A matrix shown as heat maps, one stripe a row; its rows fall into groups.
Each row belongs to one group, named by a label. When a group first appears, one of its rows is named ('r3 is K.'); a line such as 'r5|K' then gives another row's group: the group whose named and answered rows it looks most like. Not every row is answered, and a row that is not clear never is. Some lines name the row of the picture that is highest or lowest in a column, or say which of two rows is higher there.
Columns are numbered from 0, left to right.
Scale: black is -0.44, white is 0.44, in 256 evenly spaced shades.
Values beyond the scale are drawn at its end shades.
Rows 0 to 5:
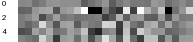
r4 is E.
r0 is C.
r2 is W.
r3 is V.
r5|V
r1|E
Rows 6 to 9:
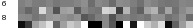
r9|E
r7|V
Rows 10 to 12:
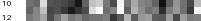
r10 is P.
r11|P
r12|W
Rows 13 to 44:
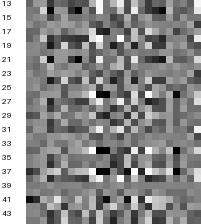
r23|C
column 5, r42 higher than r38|No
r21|P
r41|E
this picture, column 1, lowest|41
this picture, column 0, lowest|41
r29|E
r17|E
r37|E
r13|P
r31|P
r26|E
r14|P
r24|W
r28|W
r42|V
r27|P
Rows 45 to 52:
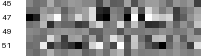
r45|C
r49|C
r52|V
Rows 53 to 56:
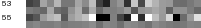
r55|E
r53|E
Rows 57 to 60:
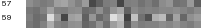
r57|C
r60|V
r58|V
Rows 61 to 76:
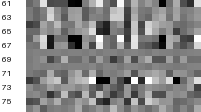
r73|C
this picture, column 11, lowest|72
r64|E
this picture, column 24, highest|66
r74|W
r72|E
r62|V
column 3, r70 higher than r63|No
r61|P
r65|E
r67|P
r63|V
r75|E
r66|P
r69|W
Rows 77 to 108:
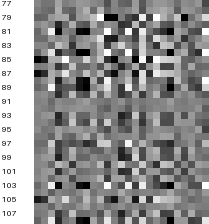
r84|P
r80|W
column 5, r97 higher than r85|No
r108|P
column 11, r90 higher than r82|Yes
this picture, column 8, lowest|97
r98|W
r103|P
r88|P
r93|W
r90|W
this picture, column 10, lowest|79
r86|W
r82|E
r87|E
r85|E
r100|V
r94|W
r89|P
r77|C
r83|V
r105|E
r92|C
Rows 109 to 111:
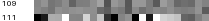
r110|C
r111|E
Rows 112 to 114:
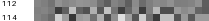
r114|V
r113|W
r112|C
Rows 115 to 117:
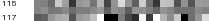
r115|V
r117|E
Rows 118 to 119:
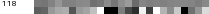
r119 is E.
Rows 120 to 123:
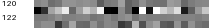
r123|W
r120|C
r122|V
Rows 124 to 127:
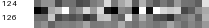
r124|P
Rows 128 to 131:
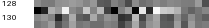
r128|C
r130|W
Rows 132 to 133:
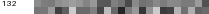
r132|C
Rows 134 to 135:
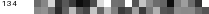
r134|P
